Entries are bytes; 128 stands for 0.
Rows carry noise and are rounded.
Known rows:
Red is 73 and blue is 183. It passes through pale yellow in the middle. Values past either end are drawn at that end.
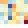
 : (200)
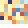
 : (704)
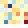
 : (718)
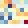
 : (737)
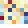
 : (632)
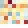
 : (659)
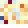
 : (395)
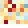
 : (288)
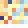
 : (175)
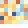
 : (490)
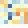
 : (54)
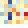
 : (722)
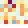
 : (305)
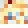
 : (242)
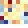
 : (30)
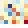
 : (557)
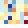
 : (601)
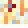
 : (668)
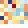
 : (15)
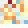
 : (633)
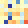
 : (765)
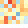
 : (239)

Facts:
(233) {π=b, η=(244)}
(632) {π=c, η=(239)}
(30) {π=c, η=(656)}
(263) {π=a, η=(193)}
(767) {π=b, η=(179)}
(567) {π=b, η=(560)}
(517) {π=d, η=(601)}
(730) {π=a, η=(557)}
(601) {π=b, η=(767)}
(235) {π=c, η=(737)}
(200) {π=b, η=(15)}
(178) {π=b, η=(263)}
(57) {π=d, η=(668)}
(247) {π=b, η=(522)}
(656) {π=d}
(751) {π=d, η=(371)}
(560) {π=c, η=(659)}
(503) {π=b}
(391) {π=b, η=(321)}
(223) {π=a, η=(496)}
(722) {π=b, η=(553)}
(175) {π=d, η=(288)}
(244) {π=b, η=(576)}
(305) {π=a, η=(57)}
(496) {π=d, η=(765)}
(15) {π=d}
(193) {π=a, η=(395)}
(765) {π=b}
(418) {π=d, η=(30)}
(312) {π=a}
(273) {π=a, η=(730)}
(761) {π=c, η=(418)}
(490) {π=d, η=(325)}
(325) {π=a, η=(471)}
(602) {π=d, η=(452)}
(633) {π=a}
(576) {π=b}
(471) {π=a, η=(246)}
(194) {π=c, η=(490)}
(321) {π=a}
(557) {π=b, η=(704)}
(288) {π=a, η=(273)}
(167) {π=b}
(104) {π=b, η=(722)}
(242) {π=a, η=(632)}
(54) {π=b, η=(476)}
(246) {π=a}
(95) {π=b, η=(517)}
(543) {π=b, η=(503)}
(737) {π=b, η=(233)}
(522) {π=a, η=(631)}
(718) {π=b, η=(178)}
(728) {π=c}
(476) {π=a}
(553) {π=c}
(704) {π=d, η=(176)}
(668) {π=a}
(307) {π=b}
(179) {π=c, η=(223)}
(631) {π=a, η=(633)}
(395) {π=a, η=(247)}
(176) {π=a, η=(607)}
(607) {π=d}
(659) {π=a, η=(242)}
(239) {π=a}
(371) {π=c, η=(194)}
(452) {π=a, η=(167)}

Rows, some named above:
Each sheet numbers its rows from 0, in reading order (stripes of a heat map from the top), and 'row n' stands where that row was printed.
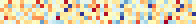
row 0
(321)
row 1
(633)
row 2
(371)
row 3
(176)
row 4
(567)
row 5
(200)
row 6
(371)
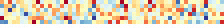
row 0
(761)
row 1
(452)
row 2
(631)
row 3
(233)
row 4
(730)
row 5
(305)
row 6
(57)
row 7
(233)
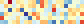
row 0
(235)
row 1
(656)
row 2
(95)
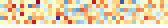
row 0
(176)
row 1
(263)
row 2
(496)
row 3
(471)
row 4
(751)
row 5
(321)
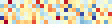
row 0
(193)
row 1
(476)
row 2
(632)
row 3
(244)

